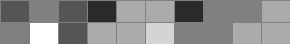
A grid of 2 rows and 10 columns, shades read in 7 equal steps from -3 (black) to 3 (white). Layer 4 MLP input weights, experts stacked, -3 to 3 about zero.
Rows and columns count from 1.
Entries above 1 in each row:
0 2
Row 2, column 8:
0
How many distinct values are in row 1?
4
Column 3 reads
-1 -1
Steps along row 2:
up down up same up down same up same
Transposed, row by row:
-1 0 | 0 3 | -1 -1 | -2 1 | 1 1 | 1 2 | -2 0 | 0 0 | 0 1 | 1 1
